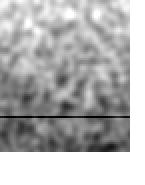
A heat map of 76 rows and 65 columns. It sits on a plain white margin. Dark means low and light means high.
Overall the values sit about 60% of the way up the scale. The field climbs toward the top. The top left is the ninth with the highest average. Row 59 stands out from the rest. The texture is blotchy. There are no regular stripes.
